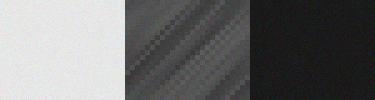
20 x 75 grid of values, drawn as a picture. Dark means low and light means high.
It is made of 1 by 3 panels. Panel 1,1: very high, flat. Panel 1,2: low, slanting up to the right, faint in contrast. Panel 1,3: very low, flat.
